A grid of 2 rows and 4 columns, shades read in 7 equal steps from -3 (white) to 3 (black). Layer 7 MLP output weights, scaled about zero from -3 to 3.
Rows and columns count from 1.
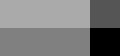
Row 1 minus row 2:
-1 -1 -1 -2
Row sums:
-2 3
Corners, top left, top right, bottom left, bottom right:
-1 1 0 3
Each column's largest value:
0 0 0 3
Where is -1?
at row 1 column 1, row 1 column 2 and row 1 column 3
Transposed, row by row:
-1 0 / -1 0 / -1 0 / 1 3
